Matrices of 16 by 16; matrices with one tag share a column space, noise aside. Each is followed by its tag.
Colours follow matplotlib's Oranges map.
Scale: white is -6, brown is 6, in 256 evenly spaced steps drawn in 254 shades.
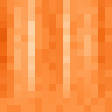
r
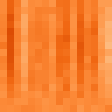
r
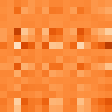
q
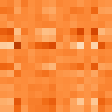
q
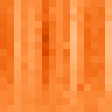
r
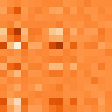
q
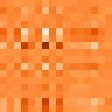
q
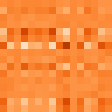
q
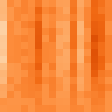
r
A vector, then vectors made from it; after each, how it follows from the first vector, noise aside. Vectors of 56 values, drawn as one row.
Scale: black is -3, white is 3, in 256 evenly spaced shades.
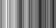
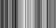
wrapped around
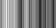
copied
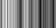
copied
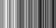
copied
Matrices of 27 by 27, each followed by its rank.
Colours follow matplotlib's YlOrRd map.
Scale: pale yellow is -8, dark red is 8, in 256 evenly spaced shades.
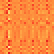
two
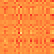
two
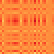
one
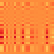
one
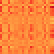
two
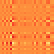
one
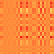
one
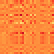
two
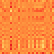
two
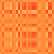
one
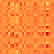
two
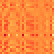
two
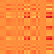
one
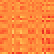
two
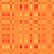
one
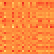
two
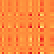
one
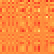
two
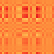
one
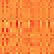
two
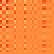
one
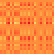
one
